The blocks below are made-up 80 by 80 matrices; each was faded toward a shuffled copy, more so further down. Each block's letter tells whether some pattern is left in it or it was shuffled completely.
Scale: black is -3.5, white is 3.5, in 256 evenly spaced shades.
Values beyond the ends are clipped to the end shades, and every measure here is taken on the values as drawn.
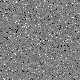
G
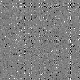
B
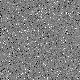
G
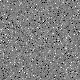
G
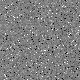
G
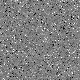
G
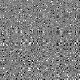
B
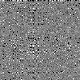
B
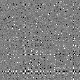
B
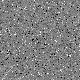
G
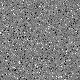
G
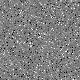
G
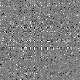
B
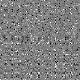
B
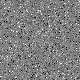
G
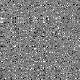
B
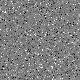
G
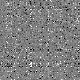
B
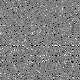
B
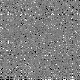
B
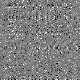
B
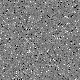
G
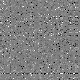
B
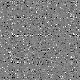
B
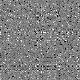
B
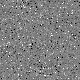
G
